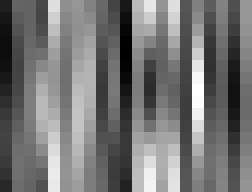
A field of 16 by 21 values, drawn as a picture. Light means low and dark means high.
Grain: streaks running down. Slope: none. Histogram: bell-shaped.
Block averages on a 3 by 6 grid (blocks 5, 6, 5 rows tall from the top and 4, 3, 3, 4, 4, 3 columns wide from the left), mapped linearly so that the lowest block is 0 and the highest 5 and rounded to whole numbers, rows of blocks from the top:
5 1 3 3 3 3 / 4 1 3 4 3 5 / 4 0 4 1 2 3
